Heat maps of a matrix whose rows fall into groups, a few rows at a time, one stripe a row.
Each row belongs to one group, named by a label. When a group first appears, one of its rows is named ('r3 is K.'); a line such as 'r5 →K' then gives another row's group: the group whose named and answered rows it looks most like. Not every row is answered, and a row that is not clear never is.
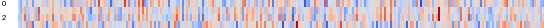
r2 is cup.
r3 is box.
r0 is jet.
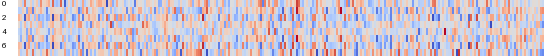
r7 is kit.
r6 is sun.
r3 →cup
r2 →sun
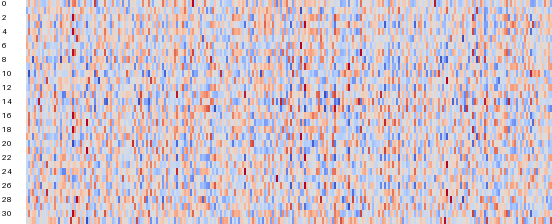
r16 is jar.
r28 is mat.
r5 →mat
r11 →cup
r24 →kit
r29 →kit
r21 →kit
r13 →kit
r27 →cup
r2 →jar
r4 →jar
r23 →cup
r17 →kit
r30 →jar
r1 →cup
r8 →sun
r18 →jar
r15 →kit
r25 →jet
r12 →box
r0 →jar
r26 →box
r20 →jet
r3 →box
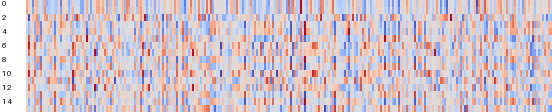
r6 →jar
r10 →jar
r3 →box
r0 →sun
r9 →kit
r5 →kit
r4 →box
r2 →mat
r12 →jar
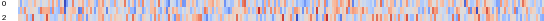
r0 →jet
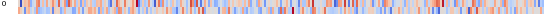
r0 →mat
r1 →sun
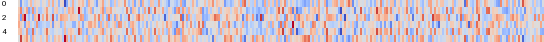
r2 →cup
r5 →jar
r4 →kit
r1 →kit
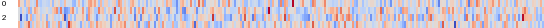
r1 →jet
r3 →mat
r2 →jet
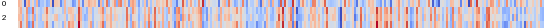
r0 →sun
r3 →kit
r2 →kit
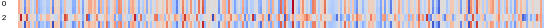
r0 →sun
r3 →sun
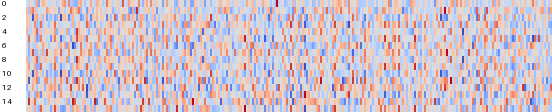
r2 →sun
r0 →jet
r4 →mat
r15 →kit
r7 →cup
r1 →cup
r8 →mat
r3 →kit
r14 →jar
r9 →kit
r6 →jet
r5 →kit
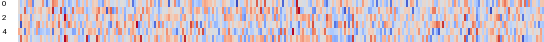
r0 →box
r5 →jar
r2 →jar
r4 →sun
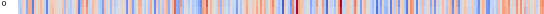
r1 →box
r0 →box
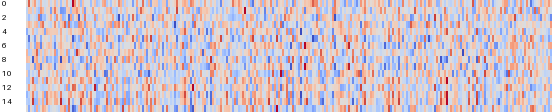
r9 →box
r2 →jet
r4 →cup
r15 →jet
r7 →mat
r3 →jet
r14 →cup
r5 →jet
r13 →cup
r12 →jar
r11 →cup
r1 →kit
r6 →box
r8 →sun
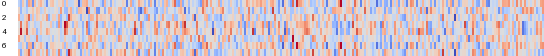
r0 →box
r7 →mat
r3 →jar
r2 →mat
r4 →jar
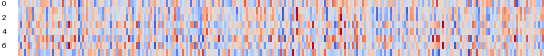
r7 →sun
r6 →mat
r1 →box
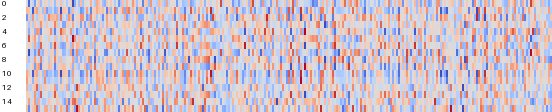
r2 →cup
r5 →jar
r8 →kit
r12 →mat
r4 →box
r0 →jet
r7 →jet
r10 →sun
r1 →sun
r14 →jar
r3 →kit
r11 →sun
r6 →kit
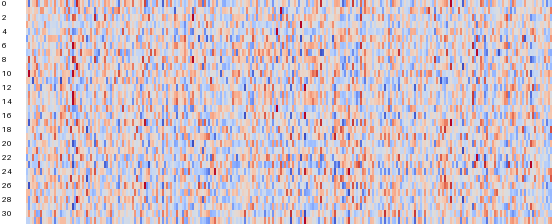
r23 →jet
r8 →jar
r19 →kit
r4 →jet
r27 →kit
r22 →cup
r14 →jar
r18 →cup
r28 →mat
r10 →jar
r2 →jar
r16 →box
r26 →mat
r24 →box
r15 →jet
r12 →box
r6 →jar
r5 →cup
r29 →jet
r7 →cup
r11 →sun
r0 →mat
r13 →jar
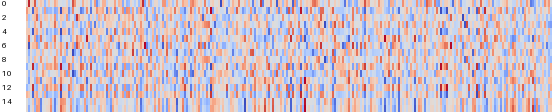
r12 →cup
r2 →mat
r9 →cup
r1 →sun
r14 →box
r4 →sun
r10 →jet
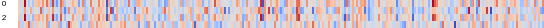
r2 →cup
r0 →cup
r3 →mat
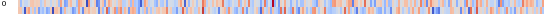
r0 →jet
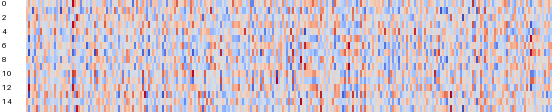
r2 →mat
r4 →kit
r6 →box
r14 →sun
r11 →jet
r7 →jet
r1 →sun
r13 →mat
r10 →jar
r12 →jar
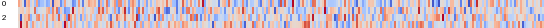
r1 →jet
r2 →mat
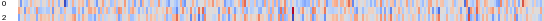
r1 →sun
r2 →cup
